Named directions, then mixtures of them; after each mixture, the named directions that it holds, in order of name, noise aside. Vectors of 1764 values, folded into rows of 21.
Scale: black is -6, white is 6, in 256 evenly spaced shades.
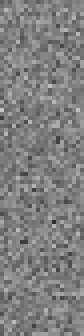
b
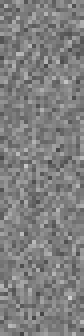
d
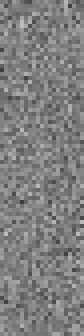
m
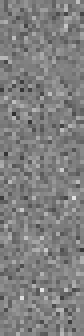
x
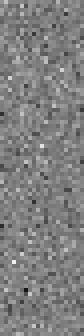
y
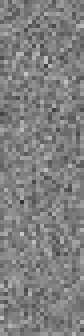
d, m, y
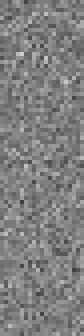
d, m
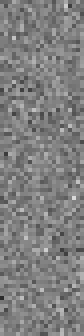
m, x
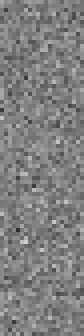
b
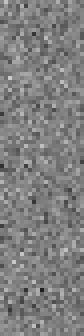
x, y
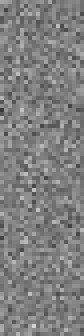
b, y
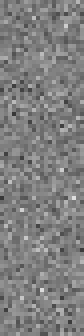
x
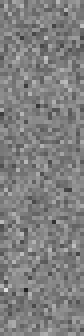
b, d, y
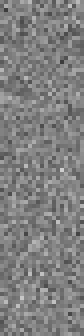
d, m, x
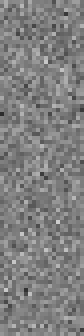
d, x, y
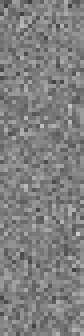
b, m, y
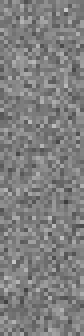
b, m, y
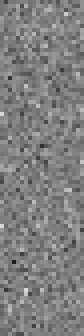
y
